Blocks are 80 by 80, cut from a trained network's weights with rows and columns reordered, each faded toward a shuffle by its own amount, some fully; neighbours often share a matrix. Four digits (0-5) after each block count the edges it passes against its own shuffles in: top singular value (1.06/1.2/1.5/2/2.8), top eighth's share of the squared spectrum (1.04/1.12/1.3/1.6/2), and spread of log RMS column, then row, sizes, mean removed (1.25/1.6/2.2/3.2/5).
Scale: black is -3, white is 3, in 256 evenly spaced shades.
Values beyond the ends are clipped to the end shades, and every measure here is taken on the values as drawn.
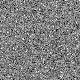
0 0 0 0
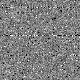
3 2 0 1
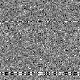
4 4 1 3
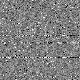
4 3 0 2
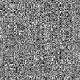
4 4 2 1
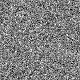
1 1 0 0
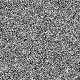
0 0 0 0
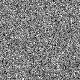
2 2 0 0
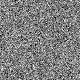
0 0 0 0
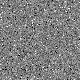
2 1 0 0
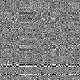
5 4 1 3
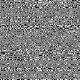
4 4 0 4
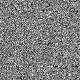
3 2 0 1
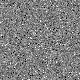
1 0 0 0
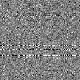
4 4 1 3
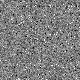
1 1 0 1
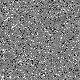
1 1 0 0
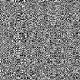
4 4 1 3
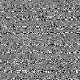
4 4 0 4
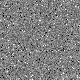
1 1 0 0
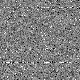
3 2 0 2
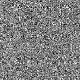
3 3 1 2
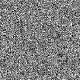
3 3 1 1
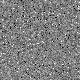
0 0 0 0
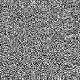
3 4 1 2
